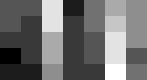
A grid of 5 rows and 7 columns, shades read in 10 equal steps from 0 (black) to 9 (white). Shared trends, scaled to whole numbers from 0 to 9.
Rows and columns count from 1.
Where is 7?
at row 2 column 6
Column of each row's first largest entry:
3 3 6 6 6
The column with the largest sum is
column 6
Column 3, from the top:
8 8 6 6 5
